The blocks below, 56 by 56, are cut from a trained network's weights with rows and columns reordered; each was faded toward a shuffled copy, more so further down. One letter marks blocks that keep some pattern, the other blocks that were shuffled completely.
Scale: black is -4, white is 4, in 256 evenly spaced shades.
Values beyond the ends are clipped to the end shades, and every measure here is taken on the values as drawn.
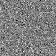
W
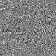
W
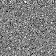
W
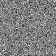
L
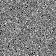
L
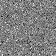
L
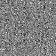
W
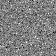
L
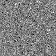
W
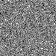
W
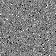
L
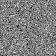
L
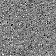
W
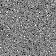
L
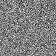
L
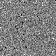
W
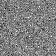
L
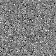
W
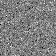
L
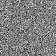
W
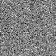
W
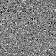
W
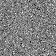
L
